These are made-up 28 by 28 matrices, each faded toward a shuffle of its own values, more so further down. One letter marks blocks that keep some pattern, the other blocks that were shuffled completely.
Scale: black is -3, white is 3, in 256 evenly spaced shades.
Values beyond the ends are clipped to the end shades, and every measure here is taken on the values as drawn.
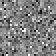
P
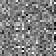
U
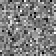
P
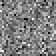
P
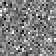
P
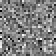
U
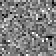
P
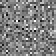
U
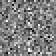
U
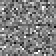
P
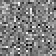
U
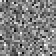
P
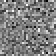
U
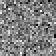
P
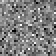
P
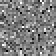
P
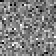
P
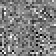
U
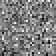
U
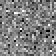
P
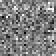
U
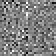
U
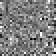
U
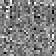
U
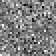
P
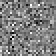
U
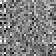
U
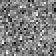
P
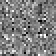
U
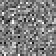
U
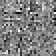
U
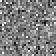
P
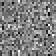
U
